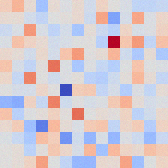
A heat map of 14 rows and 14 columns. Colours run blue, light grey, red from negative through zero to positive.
Histogram: heavy tails on both sides. Average level on the scale: 50%. Slope: none. Mirror symmetry: none. Ninth with the lowest average: centre.
